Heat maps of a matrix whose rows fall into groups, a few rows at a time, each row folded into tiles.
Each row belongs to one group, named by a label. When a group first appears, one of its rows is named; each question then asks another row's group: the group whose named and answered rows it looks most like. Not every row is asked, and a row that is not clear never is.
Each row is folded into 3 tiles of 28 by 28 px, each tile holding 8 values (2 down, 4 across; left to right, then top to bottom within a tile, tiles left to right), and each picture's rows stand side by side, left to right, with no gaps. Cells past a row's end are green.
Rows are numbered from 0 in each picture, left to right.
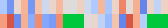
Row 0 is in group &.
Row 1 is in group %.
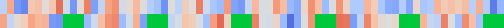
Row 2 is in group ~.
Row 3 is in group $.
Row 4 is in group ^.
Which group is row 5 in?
~
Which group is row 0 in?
^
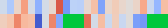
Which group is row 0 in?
~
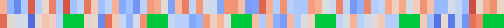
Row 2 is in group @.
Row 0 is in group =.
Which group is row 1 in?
$
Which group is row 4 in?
=
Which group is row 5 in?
$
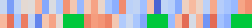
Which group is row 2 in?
%
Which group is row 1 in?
^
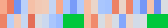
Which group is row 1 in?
^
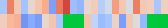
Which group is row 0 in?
@
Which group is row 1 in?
=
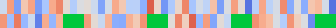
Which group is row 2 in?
@
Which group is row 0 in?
=
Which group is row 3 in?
@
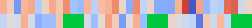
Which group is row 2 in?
@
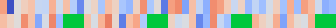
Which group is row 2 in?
=
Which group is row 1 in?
~
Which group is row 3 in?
&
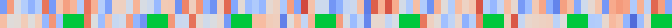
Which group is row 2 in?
~
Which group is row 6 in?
^
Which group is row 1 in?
^
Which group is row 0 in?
@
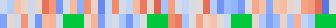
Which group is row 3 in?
=
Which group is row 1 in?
$
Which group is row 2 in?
^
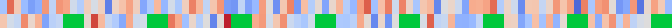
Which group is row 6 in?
=
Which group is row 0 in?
@
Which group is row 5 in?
$
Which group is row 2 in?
&
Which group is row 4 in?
=
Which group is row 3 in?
^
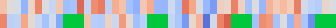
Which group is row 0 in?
^
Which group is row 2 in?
$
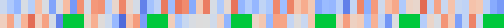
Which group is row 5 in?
~
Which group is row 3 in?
&
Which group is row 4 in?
&
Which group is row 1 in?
%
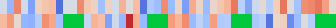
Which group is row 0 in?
%
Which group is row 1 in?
%
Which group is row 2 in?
=
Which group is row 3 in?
$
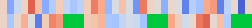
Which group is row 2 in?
^
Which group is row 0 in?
~
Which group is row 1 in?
@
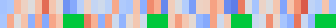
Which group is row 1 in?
$
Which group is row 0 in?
&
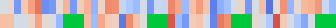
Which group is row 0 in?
^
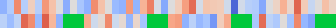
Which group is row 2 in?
&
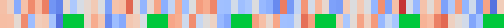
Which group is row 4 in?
@
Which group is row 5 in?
^
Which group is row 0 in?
^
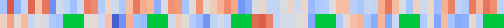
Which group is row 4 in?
=
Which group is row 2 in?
=
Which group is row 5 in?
$
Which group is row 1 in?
=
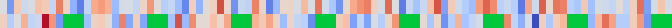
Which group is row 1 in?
@
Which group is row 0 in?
~
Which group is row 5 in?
@
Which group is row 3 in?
=
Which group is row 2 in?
&
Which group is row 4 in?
&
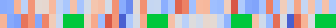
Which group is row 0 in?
~
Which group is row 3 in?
~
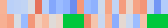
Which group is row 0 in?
^
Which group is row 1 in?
&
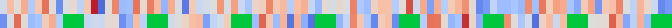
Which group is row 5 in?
%
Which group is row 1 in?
$
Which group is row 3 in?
%
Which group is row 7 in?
~
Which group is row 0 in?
%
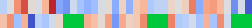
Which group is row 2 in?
&
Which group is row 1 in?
&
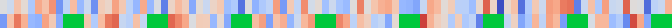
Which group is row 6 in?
=
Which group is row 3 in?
&
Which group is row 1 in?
~
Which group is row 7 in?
%
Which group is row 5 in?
@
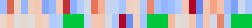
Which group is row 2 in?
&
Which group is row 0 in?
@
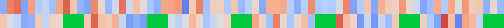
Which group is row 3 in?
~
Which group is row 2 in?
=
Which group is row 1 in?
^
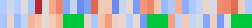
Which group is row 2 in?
=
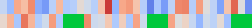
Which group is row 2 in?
@
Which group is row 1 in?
&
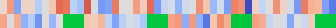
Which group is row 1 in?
=
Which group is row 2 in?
$
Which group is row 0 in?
=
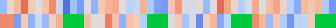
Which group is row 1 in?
~
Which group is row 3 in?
$
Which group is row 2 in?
=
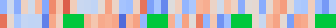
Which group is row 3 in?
~
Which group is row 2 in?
^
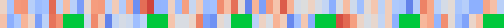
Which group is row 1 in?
@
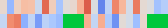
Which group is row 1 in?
=
